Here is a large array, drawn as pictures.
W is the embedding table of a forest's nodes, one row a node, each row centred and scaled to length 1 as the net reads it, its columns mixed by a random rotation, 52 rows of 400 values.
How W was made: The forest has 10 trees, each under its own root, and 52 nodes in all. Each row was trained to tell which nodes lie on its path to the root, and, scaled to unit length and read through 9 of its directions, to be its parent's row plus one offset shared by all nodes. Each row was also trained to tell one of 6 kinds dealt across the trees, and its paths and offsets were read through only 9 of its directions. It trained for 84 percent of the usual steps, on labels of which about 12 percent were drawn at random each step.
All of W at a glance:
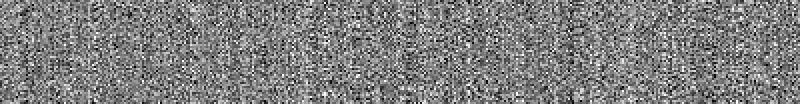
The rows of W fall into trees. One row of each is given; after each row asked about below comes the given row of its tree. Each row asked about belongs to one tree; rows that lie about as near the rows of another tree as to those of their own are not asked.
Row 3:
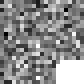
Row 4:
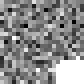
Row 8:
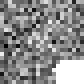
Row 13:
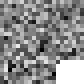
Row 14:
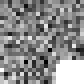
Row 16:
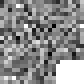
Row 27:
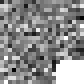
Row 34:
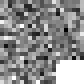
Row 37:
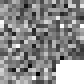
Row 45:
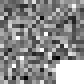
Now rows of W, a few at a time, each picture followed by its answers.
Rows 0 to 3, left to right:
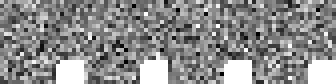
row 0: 13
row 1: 4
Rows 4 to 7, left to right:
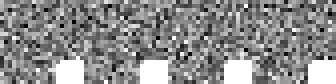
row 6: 14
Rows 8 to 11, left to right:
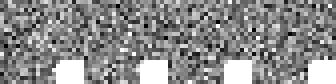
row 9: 14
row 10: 13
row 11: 3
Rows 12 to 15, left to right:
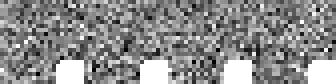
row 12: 37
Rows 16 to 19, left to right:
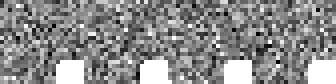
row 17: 13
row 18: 34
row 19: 14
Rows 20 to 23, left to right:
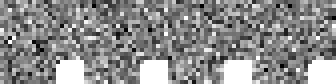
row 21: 34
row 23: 27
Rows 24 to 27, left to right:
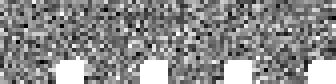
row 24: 4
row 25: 37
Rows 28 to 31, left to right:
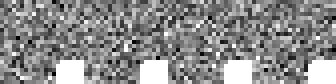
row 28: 16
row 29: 8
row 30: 45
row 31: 27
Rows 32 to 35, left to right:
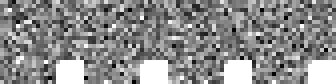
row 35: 13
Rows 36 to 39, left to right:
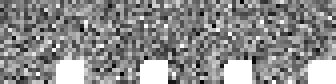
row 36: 8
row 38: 37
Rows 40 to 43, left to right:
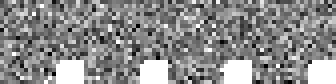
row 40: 16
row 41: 16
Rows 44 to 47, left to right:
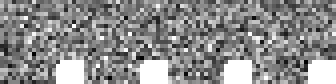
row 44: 4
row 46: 8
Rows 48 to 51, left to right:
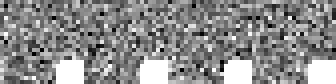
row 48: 4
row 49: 14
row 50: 27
